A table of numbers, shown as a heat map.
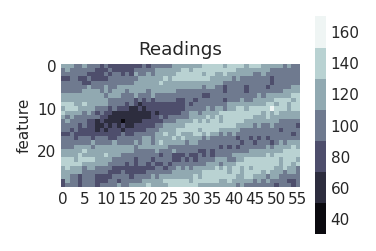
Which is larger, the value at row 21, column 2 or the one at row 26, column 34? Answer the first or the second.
the second
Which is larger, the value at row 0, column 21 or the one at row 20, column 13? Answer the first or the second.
the second
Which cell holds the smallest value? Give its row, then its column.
13, 14
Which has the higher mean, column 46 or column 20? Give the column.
46
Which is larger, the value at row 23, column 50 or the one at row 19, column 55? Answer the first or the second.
the first
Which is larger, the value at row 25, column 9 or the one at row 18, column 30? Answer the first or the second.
the second
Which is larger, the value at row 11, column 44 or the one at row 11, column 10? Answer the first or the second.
the first
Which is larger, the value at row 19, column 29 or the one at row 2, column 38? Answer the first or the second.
the second
